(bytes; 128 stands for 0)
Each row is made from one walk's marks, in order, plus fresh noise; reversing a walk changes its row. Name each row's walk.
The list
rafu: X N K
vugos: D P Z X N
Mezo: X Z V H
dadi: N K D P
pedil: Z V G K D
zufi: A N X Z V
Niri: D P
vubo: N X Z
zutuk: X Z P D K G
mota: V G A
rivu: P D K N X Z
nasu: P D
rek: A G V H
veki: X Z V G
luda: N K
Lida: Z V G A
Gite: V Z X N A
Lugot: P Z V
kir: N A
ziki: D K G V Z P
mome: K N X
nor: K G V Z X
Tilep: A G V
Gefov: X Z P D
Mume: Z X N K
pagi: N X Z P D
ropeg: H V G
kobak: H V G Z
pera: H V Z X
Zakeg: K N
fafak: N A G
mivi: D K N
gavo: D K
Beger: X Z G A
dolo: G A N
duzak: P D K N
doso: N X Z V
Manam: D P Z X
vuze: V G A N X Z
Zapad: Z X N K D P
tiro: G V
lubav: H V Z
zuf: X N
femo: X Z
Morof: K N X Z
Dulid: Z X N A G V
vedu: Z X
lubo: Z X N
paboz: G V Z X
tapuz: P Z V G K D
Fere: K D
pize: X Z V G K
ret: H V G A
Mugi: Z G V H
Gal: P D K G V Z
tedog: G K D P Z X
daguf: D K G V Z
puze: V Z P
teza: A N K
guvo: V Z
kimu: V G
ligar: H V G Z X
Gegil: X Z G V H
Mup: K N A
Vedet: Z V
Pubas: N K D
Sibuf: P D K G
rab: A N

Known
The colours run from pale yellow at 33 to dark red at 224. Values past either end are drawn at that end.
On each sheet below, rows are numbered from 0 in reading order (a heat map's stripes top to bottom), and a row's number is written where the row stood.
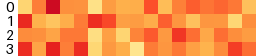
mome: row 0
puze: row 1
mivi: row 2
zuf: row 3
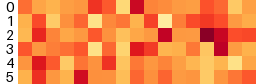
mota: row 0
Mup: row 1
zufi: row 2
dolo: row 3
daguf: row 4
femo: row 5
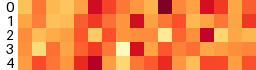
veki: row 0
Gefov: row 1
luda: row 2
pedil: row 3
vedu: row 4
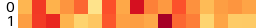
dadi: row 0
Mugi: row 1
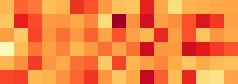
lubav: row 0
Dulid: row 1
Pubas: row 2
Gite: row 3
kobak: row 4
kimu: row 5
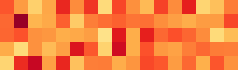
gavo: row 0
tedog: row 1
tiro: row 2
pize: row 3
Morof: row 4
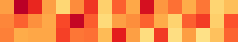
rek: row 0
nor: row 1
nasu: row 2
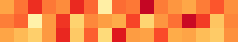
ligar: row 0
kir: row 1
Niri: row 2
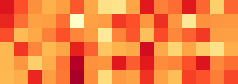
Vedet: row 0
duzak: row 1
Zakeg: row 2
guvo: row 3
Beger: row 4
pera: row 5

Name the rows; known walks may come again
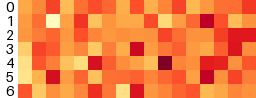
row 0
pagi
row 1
kir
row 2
lubo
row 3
Zapad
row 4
Mezo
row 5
Mume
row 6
tapuz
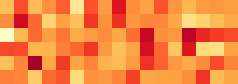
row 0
dadi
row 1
Gal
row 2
Gite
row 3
kimu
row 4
vubo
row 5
rab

